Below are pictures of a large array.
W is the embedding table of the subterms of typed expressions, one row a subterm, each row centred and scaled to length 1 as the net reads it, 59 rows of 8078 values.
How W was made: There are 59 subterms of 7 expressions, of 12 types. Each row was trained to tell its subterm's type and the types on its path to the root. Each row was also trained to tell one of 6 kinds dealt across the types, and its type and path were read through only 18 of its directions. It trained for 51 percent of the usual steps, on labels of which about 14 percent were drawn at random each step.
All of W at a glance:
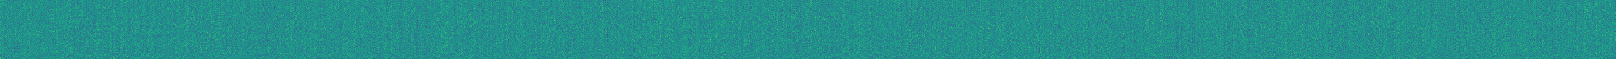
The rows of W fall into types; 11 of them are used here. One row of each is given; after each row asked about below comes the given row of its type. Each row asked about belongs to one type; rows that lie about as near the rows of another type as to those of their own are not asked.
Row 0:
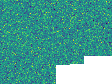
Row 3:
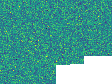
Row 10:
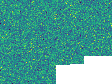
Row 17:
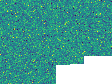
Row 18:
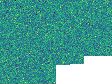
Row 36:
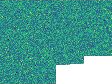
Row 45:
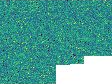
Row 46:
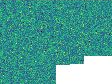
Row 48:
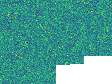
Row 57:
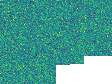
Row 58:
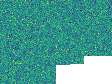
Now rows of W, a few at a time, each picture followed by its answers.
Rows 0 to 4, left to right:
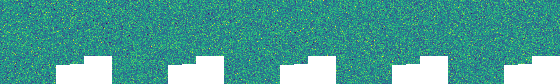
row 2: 18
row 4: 48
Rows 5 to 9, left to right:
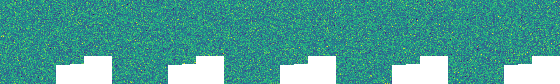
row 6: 0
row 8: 10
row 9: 58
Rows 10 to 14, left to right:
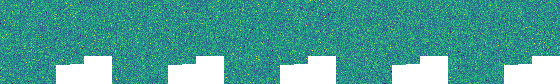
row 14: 3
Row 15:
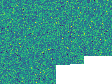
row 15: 18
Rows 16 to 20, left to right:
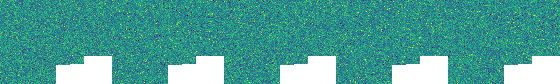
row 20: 10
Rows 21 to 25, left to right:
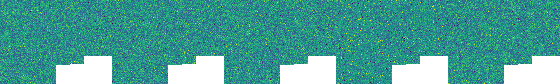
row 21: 3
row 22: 10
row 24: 46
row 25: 57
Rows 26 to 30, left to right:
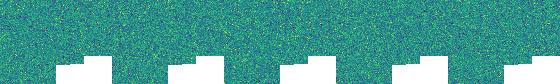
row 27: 58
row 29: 0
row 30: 58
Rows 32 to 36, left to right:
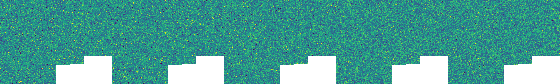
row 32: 10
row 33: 17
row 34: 36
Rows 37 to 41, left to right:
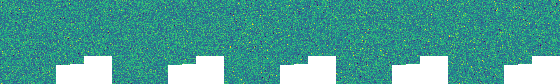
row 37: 48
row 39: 46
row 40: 45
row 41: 18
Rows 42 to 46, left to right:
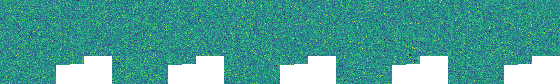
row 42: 0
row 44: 3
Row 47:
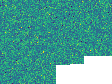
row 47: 48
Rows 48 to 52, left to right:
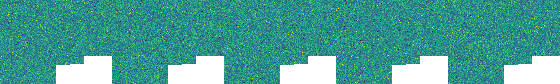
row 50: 3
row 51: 48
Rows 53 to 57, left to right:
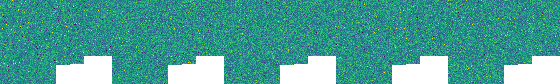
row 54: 45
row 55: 18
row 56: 46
